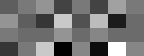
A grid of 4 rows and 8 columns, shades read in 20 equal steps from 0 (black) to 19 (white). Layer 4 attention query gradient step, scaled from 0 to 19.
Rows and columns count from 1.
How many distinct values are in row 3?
4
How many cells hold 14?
1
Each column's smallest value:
4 7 4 0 6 1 2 8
